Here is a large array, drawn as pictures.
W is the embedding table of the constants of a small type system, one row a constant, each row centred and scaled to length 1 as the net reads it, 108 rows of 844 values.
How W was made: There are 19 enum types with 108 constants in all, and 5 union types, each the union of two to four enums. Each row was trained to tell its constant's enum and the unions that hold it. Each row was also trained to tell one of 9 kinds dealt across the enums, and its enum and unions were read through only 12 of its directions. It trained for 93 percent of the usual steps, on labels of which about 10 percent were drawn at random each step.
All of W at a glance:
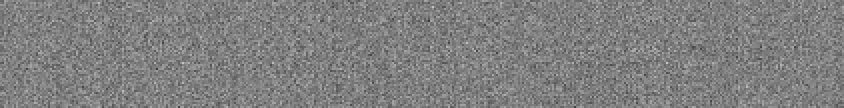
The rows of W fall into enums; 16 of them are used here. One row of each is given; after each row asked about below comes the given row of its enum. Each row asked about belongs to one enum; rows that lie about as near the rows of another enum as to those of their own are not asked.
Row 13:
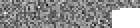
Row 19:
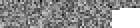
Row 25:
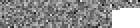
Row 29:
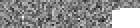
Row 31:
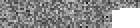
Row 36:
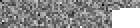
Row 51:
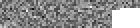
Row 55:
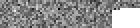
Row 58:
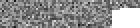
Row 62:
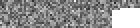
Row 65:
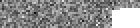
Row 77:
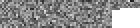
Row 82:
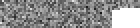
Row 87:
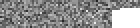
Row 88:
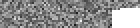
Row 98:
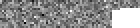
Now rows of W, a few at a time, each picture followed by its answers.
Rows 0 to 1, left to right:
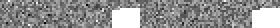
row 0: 13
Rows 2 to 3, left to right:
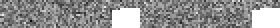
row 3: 82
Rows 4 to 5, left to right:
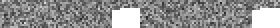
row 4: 55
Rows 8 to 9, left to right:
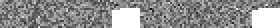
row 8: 65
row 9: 55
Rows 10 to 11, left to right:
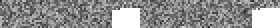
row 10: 62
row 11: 88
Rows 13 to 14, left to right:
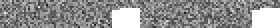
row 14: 82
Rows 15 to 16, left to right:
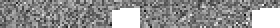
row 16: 98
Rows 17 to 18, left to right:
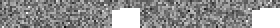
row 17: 51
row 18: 51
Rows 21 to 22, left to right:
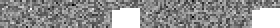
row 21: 98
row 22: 58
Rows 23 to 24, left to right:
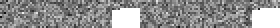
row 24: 36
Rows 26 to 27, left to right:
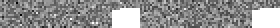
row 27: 98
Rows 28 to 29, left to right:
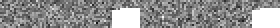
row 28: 19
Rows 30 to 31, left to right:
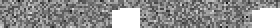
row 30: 88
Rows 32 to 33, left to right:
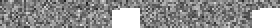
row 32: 62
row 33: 13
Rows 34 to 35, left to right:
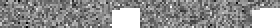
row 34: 62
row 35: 13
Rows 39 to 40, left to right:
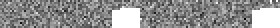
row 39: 25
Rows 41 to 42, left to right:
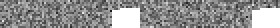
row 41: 55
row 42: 55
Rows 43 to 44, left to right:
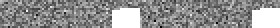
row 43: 58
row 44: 62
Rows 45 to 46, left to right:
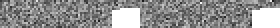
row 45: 51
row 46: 88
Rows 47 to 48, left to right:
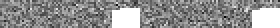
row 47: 98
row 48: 25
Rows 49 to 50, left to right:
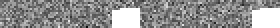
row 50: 51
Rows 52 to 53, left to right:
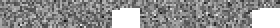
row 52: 82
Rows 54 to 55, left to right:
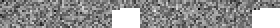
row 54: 51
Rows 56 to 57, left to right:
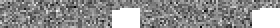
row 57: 25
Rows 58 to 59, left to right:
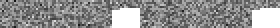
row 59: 65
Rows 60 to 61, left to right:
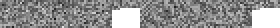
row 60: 62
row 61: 13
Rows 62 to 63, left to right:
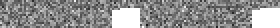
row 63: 88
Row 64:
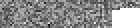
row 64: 65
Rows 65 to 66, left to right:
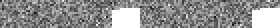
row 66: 88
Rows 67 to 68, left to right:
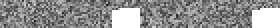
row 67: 65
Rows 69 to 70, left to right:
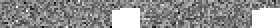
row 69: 36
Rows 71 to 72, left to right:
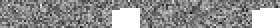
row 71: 77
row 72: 77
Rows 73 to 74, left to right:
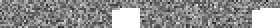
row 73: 13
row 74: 82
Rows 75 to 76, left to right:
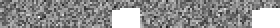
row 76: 82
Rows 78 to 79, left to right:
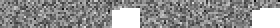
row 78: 58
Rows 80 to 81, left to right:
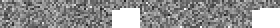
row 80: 65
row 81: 98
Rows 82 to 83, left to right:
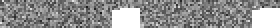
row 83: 19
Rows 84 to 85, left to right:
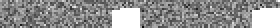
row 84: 65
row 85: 55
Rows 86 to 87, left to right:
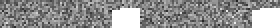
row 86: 82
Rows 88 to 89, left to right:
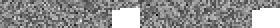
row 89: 51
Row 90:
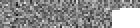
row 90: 25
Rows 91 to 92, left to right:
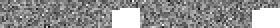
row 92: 55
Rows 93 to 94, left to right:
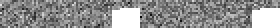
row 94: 36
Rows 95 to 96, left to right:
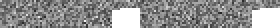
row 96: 51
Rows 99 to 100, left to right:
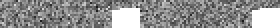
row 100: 55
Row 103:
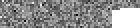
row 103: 77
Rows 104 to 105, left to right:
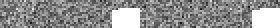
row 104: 65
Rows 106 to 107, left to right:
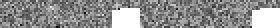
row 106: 19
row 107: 62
